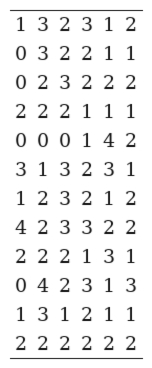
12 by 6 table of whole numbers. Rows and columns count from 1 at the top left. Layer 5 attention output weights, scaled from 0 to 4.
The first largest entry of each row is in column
2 2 3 1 5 1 3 1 5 2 2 1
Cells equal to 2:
30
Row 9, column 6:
1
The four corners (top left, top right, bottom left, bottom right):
1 2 2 2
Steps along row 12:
same same same same same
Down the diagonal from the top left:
1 3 3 1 4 1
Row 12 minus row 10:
2 -2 0 -1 1 -1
